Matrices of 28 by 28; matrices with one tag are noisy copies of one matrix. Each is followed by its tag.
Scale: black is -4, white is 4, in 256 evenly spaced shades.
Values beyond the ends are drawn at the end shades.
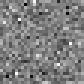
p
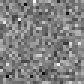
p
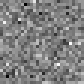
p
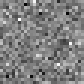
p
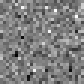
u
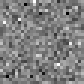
p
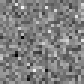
u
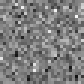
u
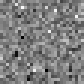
u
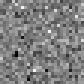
u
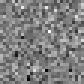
u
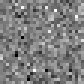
u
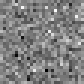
u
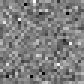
p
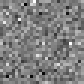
p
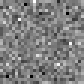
p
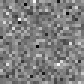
p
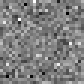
p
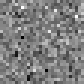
u
